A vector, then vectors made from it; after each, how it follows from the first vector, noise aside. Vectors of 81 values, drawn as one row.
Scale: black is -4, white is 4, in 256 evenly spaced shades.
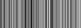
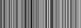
copied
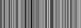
copied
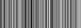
copied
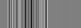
partly zeroed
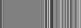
partly zeroed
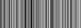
copied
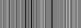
partly zeroed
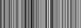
copied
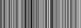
copied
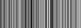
copied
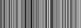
copied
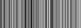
copied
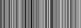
copied
